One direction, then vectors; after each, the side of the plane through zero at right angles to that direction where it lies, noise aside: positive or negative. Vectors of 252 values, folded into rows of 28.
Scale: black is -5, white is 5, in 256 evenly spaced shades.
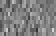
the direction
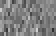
negative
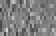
positive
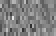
positive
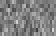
positive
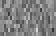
negative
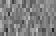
negative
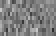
negative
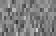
negative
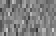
positive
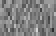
negative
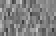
negative
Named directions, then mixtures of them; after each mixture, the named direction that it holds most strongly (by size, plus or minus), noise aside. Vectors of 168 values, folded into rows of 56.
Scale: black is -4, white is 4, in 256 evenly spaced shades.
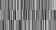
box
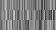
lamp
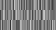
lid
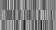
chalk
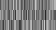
box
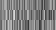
lamp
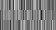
lid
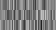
chalk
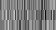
lamp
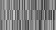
lamp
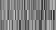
lamp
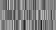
chalk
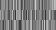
box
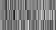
lamp
